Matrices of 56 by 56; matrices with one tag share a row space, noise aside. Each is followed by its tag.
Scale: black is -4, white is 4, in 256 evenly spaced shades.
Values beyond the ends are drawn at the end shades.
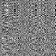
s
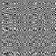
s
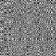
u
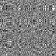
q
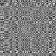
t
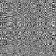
q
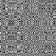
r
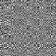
u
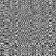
t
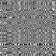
q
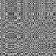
r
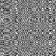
t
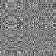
r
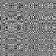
r
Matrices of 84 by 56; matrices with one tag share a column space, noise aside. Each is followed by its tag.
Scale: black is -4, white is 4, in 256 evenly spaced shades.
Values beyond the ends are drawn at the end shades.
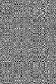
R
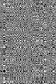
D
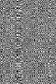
R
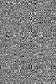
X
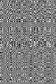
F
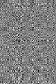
D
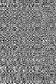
D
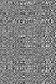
X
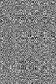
X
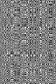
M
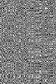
R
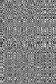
F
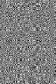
D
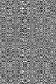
R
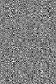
R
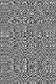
X
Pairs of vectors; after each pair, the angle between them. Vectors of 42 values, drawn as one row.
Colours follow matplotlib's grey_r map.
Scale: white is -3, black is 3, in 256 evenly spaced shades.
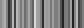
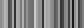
nearly parallel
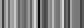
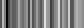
partly opposed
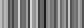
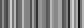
partly opposed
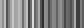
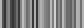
partly opposed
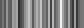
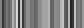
partly aligned
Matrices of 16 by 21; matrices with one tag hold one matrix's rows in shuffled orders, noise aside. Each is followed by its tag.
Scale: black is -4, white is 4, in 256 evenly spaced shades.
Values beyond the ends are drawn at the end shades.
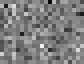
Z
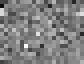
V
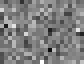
Z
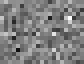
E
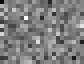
V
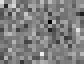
Z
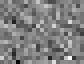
E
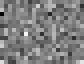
V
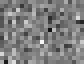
Z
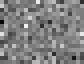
V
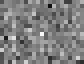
Z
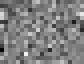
V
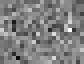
E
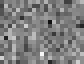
Z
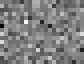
V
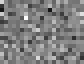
V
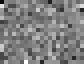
V
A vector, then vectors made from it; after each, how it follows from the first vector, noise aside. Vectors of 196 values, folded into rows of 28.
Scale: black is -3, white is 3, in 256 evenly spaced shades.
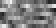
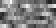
copied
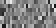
sign-scrambled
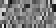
sign-scrambled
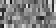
sign-scrambled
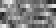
copied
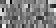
sign-scrambled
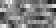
copied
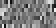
sign-scrambled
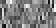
sign-scrambled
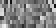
sign-scrambled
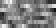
copied
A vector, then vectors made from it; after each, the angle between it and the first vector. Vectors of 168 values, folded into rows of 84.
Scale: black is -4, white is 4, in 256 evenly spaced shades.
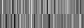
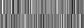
partly aligned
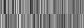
partly aligned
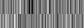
partly opposed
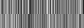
partly opposed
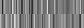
nearly opposite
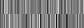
orthogonal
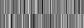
orthogonal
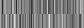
nearly opposite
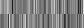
orthogonal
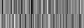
nearly opposite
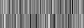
orthogonal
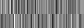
partly opposed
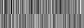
partly opposed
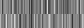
nearly opposite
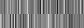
partly opposed
